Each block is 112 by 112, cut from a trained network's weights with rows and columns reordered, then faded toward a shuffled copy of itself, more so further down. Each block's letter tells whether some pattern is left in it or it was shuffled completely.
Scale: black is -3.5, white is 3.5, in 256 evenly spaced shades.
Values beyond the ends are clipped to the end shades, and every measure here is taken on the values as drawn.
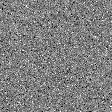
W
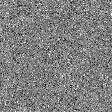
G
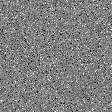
W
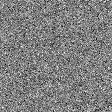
W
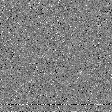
G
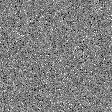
W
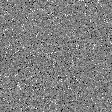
W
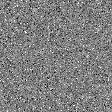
W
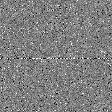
G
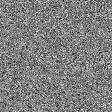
G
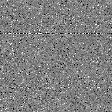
G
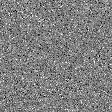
W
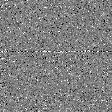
G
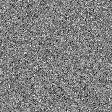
W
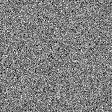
W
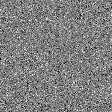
G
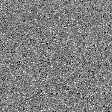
G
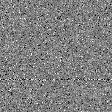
G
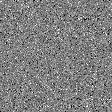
G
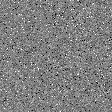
W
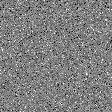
W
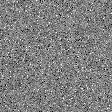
W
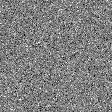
W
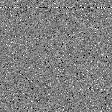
G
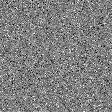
W
